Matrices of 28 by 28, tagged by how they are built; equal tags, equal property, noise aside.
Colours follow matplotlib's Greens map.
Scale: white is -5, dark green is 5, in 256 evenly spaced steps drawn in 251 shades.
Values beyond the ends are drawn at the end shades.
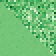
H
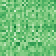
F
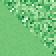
H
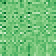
F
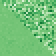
H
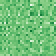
F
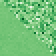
H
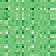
F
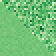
H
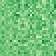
F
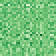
F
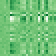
F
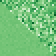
H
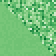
H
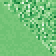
H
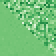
H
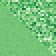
H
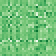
F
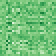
F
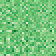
F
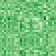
F
